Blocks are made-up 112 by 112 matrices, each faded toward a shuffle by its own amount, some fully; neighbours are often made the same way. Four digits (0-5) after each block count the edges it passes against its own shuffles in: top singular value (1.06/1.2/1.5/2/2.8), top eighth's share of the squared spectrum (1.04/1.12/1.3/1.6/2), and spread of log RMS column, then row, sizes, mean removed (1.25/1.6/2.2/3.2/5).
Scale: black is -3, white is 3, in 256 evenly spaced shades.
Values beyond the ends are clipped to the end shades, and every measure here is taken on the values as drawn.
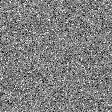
0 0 0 0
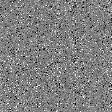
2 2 2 1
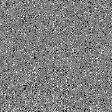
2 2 2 2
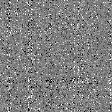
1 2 3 2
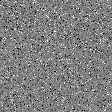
0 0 0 0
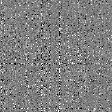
2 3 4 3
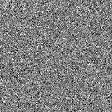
3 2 1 1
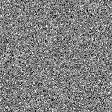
3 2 0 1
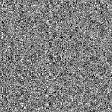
4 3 2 2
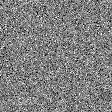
1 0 0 0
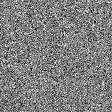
0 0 0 0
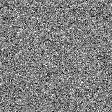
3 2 0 0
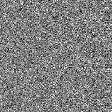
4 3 1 1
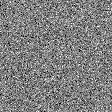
1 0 0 0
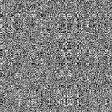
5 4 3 3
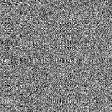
4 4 2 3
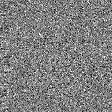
3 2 0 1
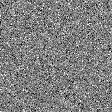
1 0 0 0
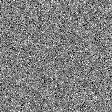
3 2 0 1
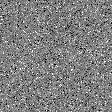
0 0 0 0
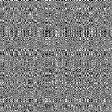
5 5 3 4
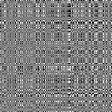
5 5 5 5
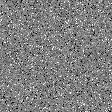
0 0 0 0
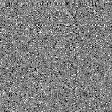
4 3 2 2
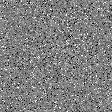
2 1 0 0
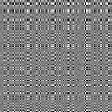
5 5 5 5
